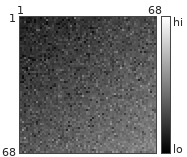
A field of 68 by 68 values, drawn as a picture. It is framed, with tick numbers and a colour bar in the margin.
Fine speckle covers the field. The field climbs toward the bottom right. The top left is the ninth with the lowest average. The histogram is bell-shaped. There are no regular stripes. The bottom right is the ninth with the highest average. On average the colour sits 30% of the way up the scale. Neither half mirrors the other.
